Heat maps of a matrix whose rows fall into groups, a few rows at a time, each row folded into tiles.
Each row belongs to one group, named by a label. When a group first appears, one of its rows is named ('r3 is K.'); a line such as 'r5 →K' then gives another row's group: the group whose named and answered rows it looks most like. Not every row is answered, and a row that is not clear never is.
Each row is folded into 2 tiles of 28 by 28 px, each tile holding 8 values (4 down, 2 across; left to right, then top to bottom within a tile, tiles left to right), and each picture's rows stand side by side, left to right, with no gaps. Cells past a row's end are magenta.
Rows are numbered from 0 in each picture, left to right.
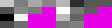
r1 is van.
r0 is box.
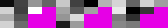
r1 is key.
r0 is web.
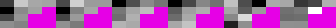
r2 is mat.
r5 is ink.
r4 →key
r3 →mat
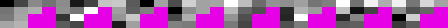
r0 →mat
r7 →box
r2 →key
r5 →box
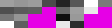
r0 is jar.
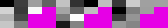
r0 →web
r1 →key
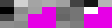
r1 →ink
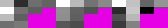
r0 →van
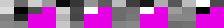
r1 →web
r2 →ink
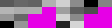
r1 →key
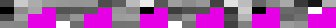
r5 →ink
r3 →jar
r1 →jar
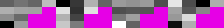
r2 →jar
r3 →key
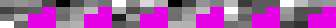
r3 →mat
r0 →jar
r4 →van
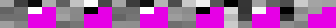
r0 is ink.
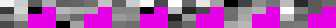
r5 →van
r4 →mat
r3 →box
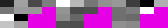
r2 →ink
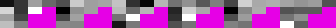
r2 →key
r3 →box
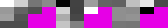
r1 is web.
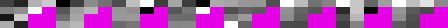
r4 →jar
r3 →ink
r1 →mat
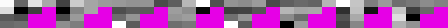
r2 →jar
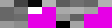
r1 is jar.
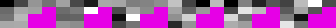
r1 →ink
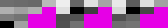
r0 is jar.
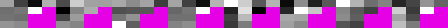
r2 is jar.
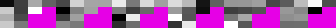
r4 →jar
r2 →box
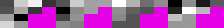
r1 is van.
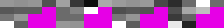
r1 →ink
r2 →jar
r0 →jar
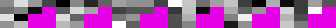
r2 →jar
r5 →web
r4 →key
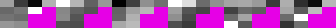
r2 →mat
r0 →ink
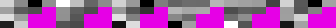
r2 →key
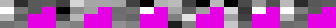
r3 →key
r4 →web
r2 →ink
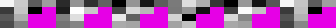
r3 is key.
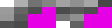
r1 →jar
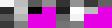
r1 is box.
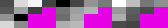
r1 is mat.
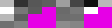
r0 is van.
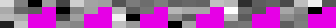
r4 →van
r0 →key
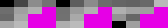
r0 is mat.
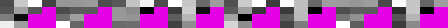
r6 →jar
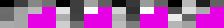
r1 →web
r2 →web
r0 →mat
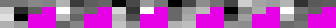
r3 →mat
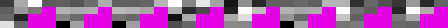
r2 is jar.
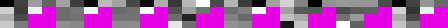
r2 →ink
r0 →web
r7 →web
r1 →ink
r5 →key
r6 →jar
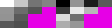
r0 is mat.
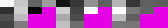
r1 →web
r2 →van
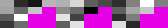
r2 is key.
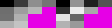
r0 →mat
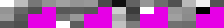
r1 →jar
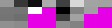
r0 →ink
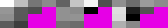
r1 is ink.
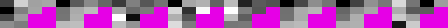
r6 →mat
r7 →key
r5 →mat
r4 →van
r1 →mat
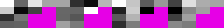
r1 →ink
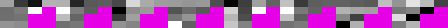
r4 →web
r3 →jar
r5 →van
